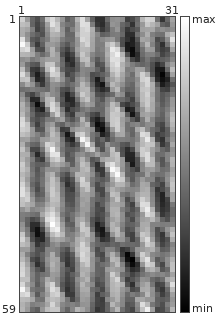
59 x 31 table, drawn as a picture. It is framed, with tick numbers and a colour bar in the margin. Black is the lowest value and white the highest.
Slope: none. Stripes: upright, repeating 5 times. Ninth with the lowest average: top right. Average level on the scale: 50%.
